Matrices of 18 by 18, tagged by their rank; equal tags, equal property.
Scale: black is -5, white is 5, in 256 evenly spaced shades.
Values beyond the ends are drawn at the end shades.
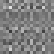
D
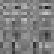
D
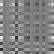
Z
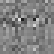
D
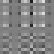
Z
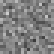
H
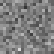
H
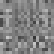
D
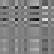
Z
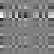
Z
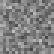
H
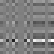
Z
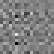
D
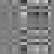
Z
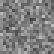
H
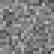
H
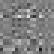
D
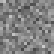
H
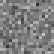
H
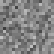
H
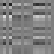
Z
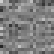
D
